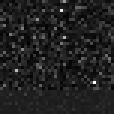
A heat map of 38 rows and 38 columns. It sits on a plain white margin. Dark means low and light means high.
The values are skewed, with a long tail toward high values. The grain is fine, like static. No overall slope runs across the table. A horizontal seam about 80% of the way down splits the table, and the bottom part is calmer.
